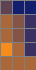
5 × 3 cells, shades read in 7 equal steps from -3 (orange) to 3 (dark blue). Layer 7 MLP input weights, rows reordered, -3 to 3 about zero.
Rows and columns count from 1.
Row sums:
7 1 1 -2 -3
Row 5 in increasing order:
-1 -1 -1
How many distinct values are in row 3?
3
